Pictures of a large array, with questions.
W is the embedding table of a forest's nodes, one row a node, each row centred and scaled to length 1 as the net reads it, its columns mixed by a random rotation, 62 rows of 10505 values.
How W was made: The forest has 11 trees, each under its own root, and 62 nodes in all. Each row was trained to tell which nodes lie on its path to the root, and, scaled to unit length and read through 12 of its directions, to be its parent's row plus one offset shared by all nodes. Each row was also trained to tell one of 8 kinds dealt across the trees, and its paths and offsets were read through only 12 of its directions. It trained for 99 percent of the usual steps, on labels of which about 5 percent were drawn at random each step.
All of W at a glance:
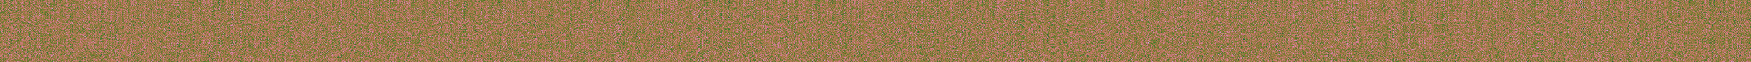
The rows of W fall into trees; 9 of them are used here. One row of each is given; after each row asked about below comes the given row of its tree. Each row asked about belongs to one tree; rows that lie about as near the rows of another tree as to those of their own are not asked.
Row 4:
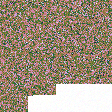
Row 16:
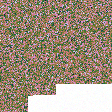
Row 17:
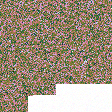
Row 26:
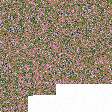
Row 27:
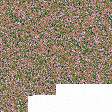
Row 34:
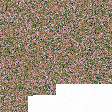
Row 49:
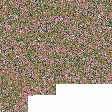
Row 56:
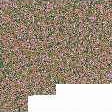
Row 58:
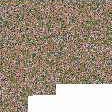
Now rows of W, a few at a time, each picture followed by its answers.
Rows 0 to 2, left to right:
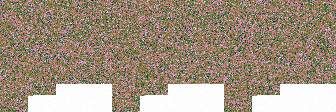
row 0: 34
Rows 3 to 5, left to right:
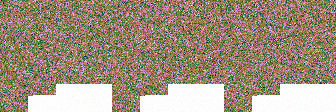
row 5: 34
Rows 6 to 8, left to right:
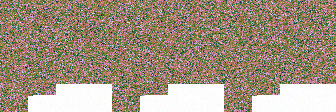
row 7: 58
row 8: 56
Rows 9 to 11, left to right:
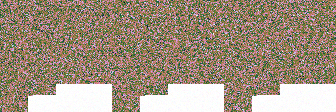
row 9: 17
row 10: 34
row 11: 26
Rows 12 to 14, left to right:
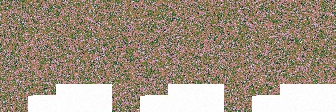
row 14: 26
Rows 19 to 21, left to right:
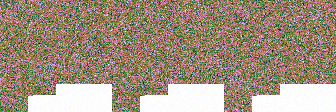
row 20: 26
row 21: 27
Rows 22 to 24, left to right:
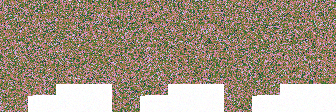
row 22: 49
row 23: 4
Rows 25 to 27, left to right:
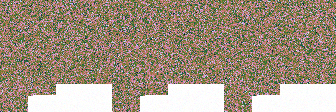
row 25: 16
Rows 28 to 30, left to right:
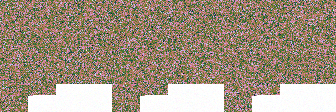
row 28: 58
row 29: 17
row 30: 27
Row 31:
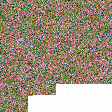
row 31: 17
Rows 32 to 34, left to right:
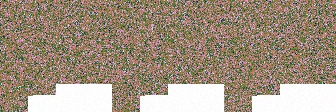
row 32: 17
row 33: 4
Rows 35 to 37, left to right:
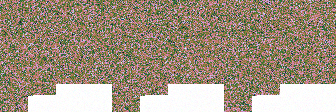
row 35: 26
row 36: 17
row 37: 27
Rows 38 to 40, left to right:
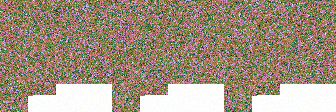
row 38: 26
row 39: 17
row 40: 34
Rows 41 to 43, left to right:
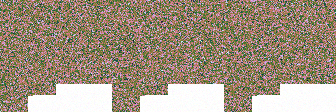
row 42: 34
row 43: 34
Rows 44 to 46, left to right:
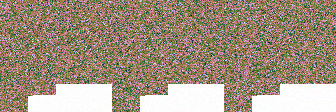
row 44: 16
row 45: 34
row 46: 17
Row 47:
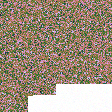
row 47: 17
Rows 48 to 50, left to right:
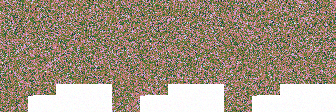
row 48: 26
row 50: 34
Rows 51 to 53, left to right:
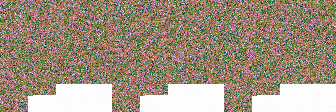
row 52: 16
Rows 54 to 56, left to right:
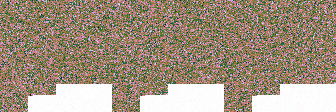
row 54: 27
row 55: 56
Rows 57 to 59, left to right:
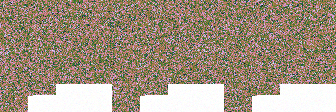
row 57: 49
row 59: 26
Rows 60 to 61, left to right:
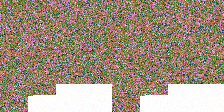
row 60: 26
